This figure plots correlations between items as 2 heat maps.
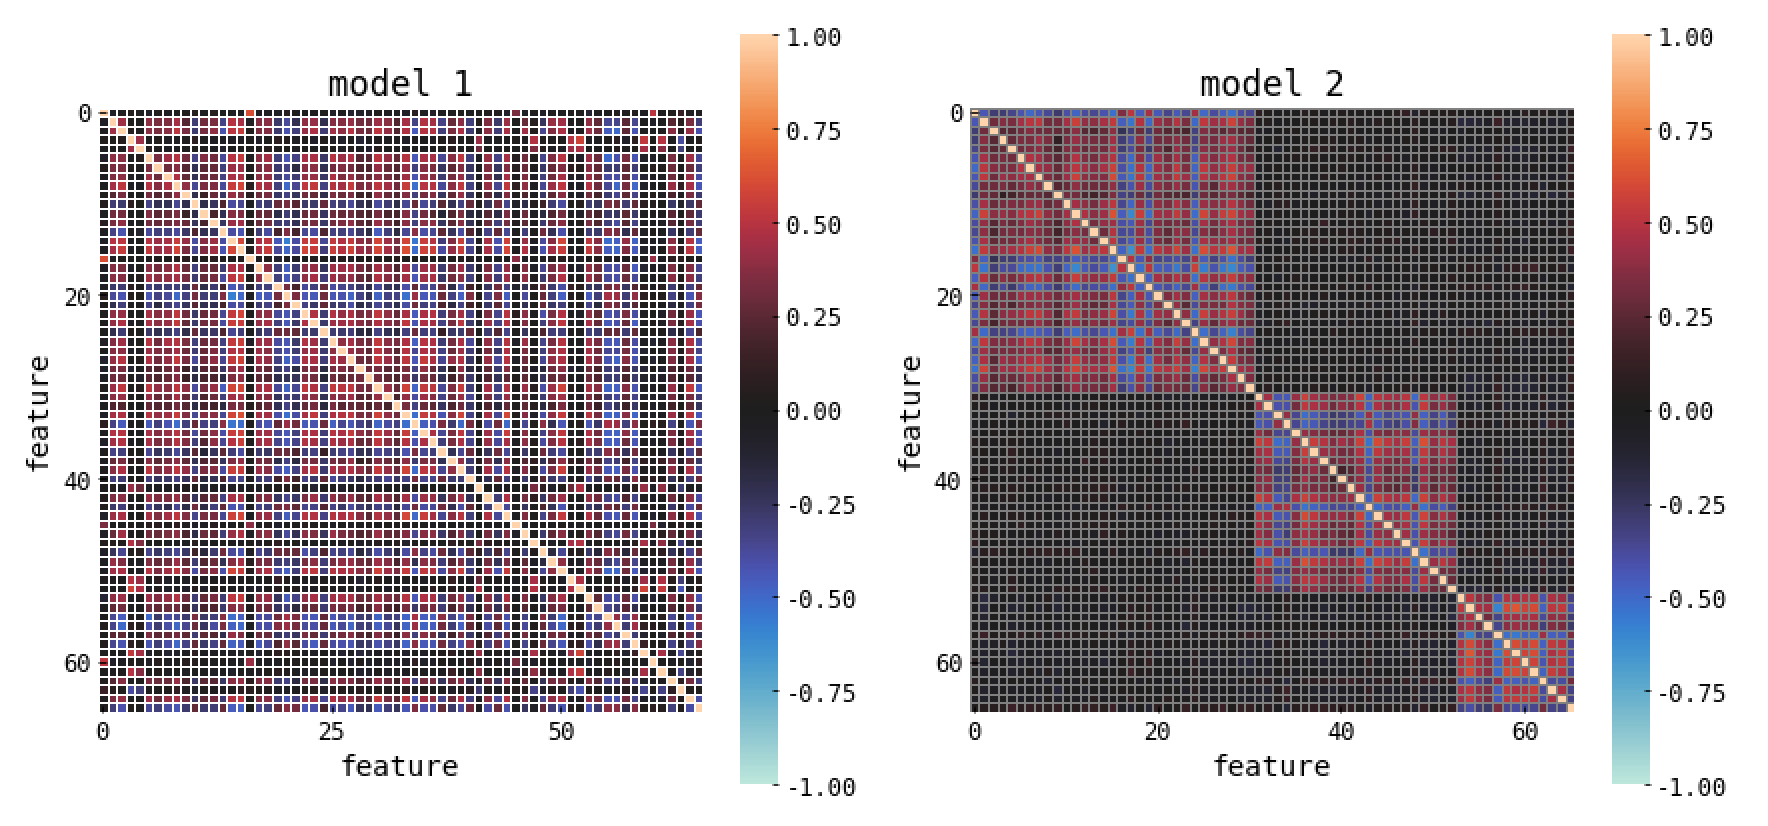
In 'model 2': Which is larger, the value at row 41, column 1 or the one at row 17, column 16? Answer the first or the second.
the second
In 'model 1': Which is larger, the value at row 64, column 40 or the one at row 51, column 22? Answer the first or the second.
the second
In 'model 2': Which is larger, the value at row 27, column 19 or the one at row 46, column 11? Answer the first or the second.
the second
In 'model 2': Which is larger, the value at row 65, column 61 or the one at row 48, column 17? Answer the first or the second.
the second
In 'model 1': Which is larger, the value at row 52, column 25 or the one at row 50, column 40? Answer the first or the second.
the first
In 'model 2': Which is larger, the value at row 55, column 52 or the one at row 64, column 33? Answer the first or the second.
the second
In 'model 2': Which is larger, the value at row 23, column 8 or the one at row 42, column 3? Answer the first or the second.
the first
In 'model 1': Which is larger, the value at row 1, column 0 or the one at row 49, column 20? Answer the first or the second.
the first
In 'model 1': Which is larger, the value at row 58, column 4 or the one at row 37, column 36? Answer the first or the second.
the first
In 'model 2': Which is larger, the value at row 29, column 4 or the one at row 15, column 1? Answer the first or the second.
the second
